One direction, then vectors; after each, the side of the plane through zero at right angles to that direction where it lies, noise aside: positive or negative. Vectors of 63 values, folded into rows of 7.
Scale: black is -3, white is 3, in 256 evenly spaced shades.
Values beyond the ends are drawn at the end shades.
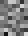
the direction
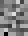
positive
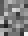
positive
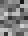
positive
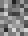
negative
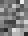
negative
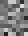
positive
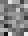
positive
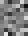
negative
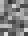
negative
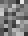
negative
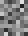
negative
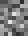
positive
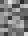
positive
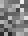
negative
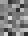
negative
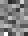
negative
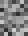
negative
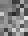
negative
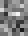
positive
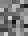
negative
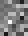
positive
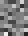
negative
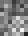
negative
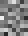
positive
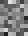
positive
